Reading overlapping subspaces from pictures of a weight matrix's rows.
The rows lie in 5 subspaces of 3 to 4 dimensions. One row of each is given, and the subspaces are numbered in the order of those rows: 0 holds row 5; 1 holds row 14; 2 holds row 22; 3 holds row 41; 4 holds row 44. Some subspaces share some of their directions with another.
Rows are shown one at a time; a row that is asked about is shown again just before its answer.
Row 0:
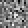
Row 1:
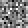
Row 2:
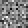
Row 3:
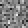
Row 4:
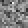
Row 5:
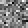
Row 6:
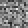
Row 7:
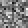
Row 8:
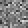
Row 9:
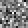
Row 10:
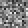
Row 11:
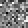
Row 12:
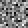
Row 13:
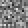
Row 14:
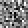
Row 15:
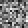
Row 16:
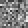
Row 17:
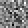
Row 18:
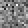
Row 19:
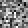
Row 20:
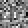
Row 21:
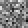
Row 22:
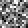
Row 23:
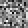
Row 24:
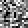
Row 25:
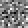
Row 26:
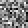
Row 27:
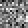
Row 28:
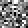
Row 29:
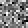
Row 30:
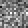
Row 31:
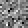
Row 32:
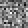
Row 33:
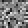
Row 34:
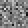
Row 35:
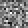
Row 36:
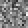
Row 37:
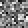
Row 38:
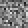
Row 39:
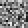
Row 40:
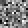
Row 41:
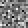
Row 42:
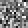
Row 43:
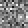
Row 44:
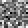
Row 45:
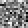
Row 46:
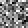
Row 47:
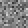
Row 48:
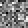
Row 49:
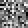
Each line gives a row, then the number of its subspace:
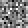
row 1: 4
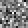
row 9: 2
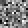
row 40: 0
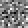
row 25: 4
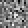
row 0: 1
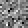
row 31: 4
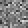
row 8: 0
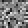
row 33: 4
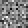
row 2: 4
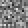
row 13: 3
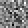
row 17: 1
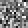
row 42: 2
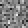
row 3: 1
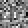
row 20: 2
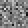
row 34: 2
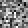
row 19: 2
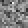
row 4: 3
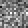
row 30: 4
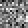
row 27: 3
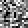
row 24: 2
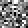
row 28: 2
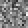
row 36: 2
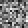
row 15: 3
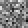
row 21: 3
